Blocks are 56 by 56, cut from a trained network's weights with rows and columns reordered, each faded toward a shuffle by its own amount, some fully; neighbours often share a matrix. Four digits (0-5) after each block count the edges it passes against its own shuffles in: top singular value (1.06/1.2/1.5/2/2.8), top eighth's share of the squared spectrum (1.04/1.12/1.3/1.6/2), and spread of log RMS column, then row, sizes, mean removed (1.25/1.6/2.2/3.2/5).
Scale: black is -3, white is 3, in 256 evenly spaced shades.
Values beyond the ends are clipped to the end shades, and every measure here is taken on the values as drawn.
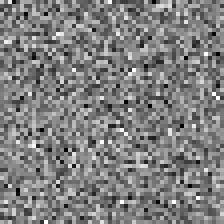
0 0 0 0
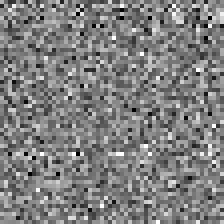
2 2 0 1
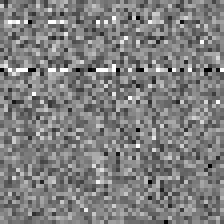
3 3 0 2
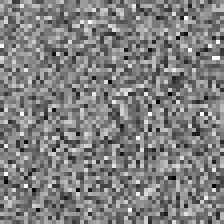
0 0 0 0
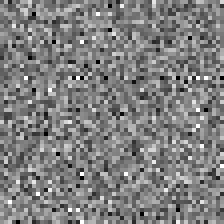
2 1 1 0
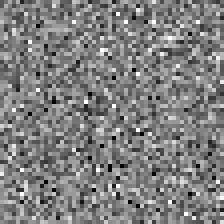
1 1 0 0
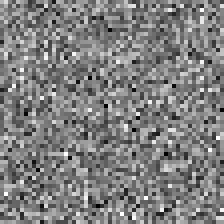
2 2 0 0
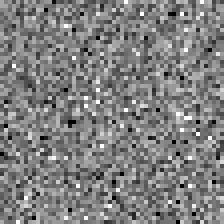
0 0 0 0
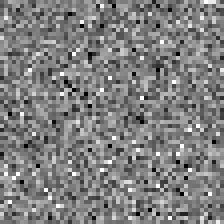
0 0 0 0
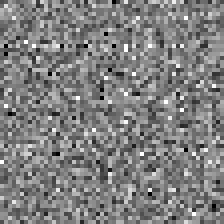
2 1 0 1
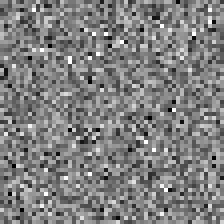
0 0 0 0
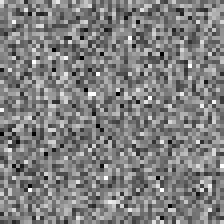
0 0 0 0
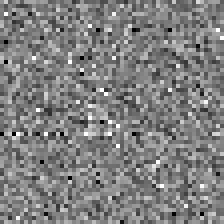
2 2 0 1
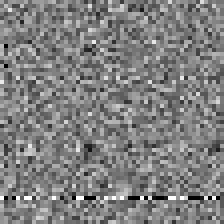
3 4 0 2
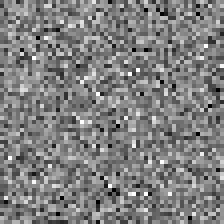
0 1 0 0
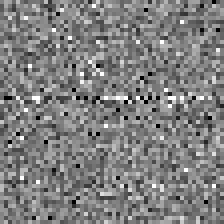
2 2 0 1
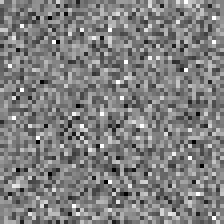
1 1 0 0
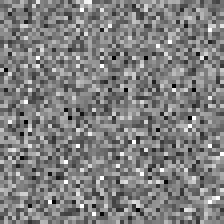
1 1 0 0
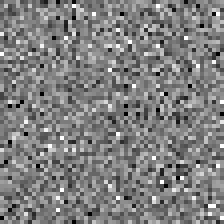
0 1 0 0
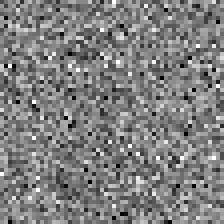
2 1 0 0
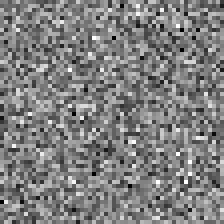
0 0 0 0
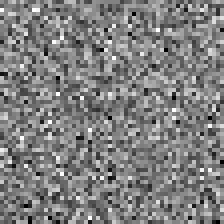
2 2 1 1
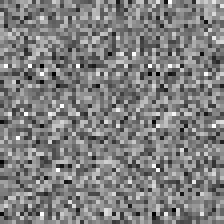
3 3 1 2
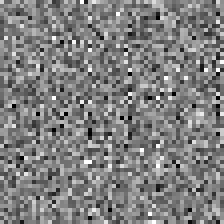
2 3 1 1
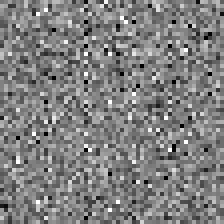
2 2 1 0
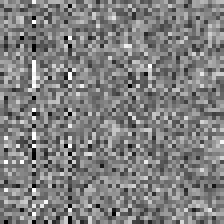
3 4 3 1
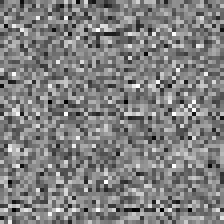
4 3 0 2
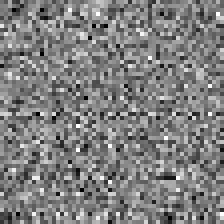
4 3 0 2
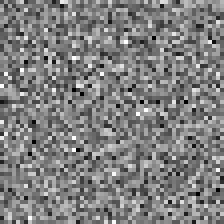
1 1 0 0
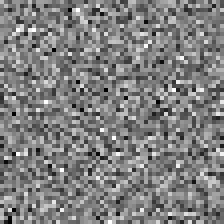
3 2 0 1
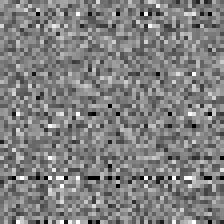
4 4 1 3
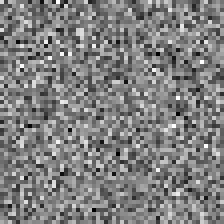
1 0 0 0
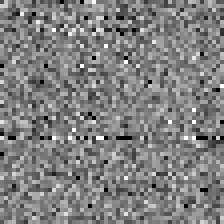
3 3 1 2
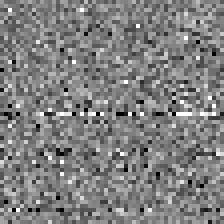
3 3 0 2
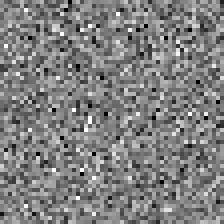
1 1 0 0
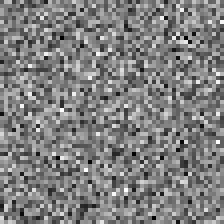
1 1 0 0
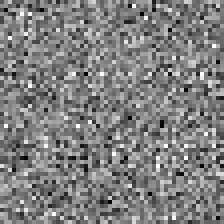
2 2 0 1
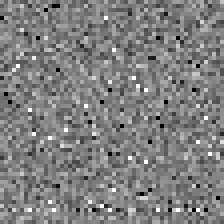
2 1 0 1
